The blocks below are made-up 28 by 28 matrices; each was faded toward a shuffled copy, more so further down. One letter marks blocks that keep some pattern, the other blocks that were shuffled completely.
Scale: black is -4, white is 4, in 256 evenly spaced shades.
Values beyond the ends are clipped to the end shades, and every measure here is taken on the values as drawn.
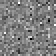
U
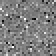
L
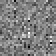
U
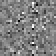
U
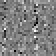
U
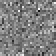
L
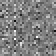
U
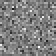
L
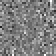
U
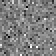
L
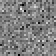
L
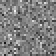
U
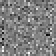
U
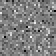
L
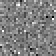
L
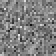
L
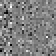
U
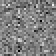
U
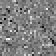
L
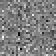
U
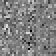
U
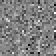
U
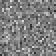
L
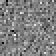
L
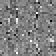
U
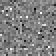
L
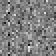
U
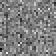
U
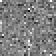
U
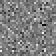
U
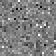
L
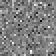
L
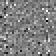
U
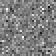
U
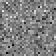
L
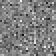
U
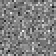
L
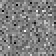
L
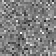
L
